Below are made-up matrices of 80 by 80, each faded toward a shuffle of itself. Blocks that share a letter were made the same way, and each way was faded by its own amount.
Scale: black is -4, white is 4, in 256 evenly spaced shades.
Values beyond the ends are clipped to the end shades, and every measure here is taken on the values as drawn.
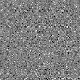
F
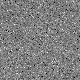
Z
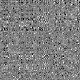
F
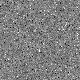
Z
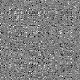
F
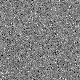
Z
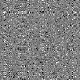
F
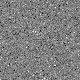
Z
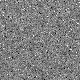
Z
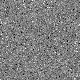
Z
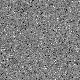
Z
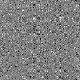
F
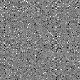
F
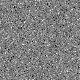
Z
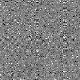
F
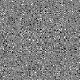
F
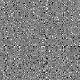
F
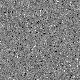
Z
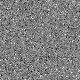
Z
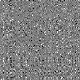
F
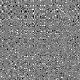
F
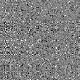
F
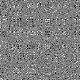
F
